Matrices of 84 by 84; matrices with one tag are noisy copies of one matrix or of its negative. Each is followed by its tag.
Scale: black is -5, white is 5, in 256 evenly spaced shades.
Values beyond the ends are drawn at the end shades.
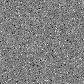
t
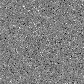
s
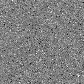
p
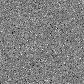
t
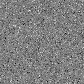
s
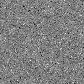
s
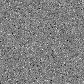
t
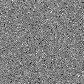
p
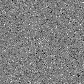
p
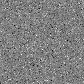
t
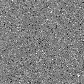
p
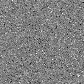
p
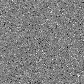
p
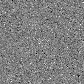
p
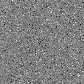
p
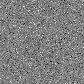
s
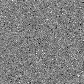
p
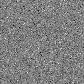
s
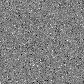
t
